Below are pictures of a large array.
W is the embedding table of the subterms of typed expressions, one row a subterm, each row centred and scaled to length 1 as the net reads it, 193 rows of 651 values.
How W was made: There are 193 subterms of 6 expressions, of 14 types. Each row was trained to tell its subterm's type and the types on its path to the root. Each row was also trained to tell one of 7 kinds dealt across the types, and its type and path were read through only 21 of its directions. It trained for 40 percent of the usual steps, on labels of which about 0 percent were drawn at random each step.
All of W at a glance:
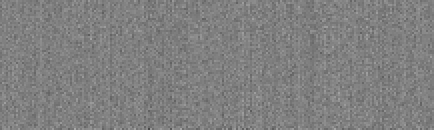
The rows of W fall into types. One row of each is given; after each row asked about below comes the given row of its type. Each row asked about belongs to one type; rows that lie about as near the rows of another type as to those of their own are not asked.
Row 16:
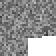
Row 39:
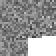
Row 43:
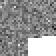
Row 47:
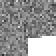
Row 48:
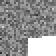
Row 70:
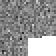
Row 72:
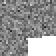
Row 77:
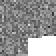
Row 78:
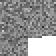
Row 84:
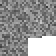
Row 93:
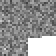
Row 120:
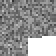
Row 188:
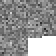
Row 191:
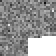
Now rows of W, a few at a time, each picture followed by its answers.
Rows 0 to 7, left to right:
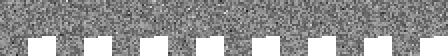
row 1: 39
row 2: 48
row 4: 39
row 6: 93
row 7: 47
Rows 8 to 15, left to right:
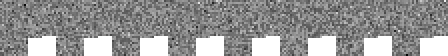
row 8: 191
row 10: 191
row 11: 93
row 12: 43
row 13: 47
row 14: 16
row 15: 16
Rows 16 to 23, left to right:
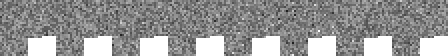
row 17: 48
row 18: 188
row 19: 77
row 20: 47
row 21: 84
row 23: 48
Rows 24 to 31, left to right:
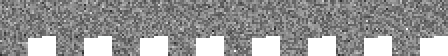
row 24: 70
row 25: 72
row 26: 84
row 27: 39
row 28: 39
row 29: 48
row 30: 72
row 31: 39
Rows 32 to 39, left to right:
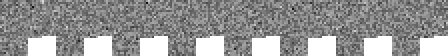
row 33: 191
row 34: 47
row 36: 78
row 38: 43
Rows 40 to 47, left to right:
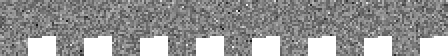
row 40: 120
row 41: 16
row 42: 72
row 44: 84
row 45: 191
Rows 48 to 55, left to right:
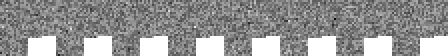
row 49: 39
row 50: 78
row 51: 16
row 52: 84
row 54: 77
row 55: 191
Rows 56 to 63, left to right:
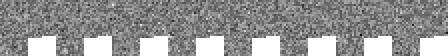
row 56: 48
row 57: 43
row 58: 48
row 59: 47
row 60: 47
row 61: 39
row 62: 188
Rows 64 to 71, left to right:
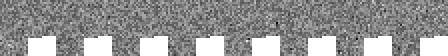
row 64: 120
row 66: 84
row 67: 16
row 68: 47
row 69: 191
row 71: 72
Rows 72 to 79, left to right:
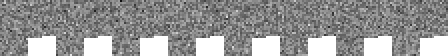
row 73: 70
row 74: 43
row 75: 84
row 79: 188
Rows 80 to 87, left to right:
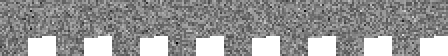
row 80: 72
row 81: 72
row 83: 16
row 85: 72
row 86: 191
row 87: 188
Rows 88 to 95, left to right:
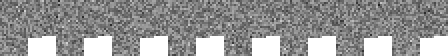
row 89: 43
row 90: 48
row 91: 48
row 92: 84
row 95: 188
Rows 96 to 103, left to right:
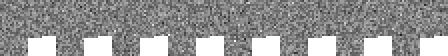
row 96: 39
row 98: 77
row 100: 191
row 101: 93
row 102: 43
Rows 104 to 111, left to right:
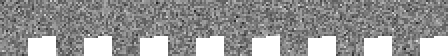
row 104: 78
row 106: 39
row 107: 188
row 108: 84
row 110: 188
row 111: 120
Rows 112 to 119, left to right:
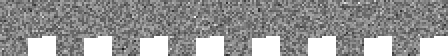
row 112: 47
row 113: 43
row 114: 188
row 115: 43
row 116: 47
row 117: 84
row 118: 16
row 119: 188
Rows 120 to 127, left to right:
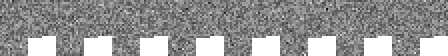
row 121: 16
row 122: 39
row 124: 16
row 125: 72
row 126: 43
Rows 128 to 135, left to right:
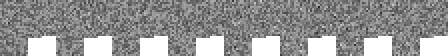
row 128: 16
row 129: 78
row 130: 47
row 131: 70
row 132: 70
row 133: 47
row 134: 47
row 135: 48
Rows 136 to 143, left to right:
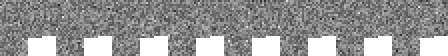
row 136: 191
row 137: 77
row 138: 16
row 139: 84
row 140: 78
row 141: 78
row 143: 188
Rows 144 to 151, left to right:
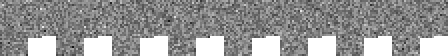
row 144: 191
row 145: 39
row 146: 120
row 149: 120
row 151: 77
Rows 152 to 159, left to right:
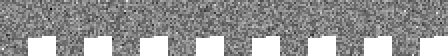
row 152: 72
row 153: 72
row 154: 47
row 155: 48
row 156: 16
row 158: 77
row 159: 16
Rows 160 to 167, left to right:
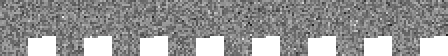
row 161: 77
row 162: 48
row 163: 78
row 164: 43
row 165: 77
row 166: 93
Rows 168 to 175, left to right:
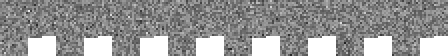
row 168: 120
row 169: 39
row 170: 48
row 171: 78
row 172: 120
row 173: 84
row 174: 43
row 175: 77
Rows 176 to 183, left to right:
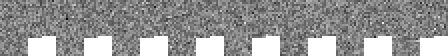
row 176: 39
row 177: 93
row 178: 47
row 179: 191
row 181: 39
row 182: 43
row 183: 78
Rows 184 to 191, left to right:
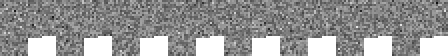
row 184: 84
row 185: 93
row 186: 84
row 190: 191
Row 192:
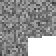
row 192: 48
